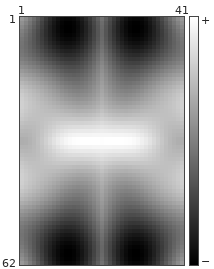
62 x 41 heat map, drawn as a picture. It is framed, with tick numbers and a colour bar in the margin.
The centre is the ninth with the highest average. No seam splits the table. The texture varies smoothly and slowly. No overall slope runs across the table. Its left and right halves mirror each other, and so do its top and bottom.
